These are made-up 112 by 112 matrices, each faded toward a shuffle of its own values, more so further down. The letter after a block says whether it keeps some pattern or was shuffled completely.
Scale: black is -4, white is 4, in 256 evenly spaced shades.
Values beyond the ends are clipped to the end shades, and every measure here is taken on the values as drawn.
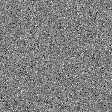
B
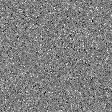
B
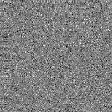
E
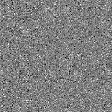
E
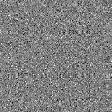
E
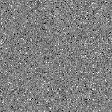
E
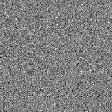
E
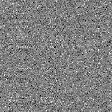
E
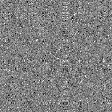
E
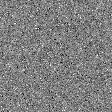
B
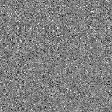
E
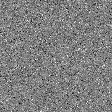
B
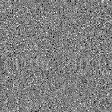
E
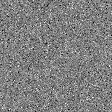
B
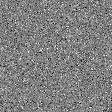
B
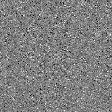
E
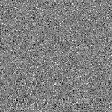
E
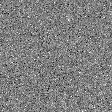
B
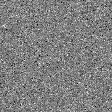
B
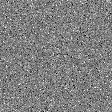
B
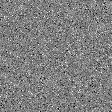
B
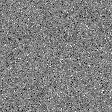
B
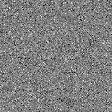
E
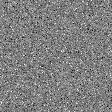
B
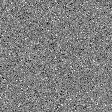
B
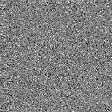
E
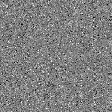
E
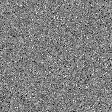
B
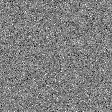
B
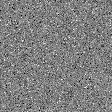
B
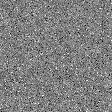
B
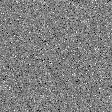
B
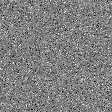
B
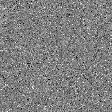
E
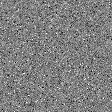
B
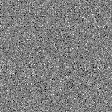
E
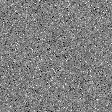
B
